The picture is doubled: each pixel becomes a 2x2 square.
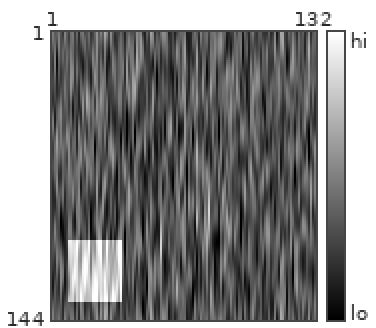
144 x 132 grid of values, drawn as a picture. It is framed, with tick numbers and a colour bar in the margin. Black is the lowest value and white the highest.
Streaks run downward. In the bottom left lies a patch that is higher than the rest. Neither half mirrors the other. The ninth with the highest average is the bottom left.
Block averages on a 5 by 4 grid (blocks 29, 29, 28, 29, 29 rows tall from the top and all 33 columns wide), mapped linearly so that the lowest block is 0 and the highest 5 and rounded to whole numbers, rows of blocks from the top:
1 1 1 1 / 1 0 1 1 / 1 0 1 1 / 2 1 1 1 / 5 1 0 0
